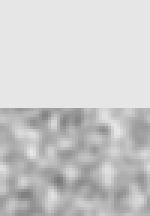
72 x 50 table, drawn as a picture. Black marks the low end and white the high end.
The table splits into 2 rows of 1 panel. Panel 1,1: very high, flat. Panel 2,1: high, blotchy.
